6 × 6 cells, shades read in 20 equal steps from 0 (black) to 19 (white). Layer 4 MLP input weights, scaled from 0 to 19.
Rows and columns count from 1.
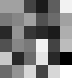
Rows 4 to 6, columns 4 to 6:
18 5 14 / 17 3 0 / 5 16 19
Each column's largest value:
15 12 16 18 16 19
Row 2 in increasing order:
6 8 9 10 12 12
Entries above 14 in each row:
1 0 0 1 2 3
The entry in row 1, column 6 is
18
